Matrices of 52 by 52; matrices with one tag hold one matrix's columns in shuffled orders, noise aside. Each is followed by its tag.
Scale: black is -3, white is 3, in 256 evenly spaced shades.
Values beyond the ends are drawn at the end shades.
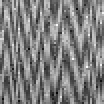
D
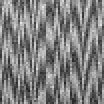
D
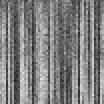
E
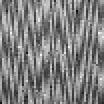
D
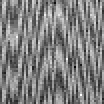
D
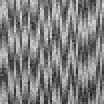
D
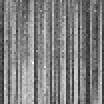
E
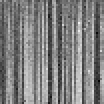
E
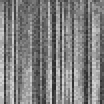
E
